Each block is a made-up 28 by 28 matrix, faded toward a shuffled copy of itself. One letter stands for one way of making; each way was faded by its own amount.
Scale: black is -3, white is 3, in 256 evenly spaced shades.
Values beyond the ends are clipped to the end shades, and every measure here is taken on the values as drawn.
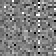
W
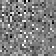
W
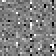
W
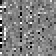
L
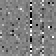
L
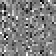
W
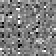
W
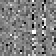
L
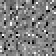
W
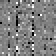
L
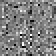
W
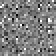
W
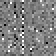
W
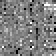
W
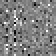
W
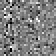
L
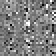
L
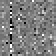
L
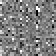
L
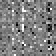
W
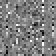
L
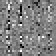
L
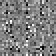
W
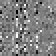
L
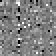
W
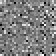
W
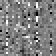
L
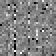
L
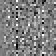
L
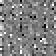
W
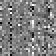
L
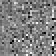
L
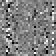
L
